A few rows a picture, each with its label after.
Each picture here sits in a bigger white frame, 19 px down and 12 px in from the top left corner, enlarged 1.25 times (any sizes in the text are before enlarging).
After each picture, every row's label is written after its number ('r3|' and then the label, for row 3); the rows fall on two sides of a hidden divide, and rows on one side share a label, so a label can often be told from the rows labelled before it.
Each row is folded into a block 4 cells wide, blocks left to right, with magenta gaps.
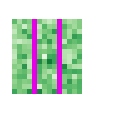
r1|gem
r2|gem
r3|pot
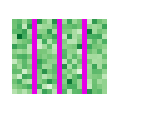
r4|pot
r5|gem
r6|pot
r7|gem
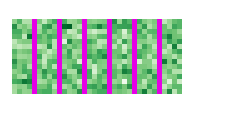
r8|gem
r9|gem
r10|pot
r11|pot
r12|pot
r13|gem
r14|gem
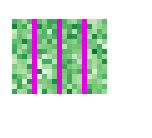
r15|pot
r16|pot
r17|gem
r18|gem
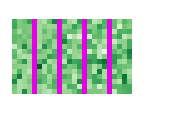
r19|gem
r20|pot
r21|pot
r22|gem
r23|gem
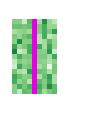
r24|pot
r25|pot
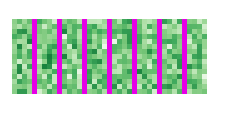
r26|gem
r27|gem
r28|gem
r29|gem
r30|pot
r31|gem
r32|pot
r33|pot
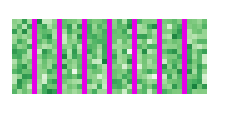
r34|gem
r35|gem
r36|pot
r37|gem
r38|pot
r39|gem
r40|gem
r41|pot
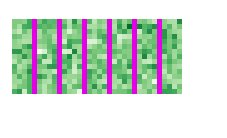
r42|pot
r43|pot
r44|pot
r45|gem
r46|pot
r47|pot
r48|gem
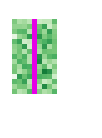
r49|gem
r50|gem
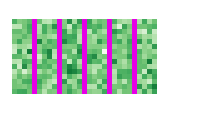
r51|gem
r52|pot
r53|gem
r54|pot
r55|gem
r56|pot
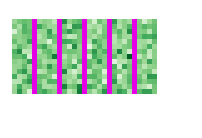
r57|gem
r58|gem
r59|pot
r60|gem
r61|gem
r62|gem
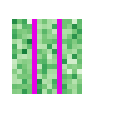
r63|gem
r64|gem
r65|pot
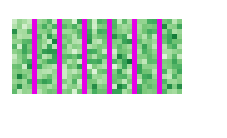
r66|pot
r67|gem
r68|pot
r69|gem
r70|gem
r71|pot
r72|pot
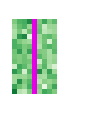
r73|pot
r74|gem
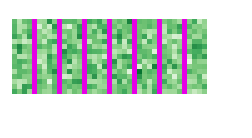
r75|gem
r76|pot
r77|gem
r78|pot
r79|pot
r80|pot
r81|pot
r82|pot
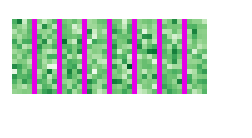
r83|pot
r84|gem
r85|gem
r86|pot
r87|pot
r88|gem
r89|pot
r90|pot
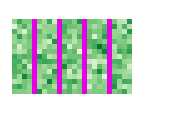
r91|gem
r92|gem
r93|pot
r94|gem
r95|gem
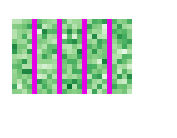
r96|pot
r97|gem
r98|gem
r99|pot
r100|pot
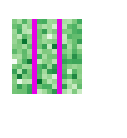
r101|pot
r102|pot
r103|pot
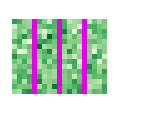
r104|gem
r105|pot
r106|gem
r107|pot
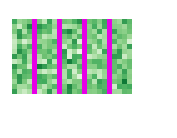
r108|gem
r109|pot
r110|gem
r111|pot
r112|gem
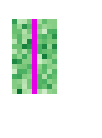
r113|gem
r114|pot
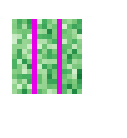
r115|pot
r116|pot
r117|pot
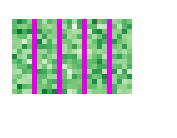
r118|gem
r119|gem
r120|pot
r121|pot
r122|pot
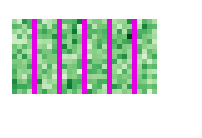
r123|pot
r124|gem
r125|pot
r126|gem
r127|pot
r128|pot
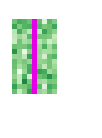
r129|pot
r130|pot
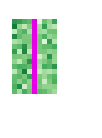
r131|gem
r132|pot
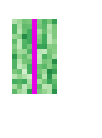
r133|gem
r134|pot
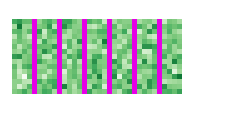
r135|pot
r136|gem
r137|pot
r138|gem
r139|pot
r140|pot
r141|pot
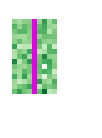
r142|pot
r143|gem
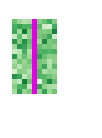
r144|gem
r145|gem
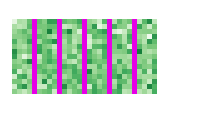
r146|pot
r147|pot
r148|pot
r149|gem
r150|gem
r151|pot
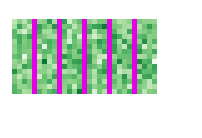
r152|gem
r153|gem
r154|gem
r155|pot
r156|pot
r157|pot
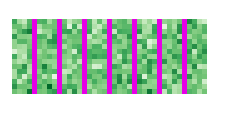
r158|gem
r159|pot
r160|gem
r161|gem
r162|pot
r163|gem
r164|gem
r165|gem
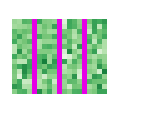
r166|gem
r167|gem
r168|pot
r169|pot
